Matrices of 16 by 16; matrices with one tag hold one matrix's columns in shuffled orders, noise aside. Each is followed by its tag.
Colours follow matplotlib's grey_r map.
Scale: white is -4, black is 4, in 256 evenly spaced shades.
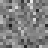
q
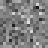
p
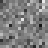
q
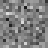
p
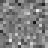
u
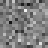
u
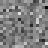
p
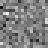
p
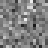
q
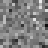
q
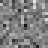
q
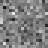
p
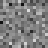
u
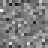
u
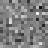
p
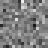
q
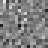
q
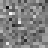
p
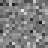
u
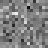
p
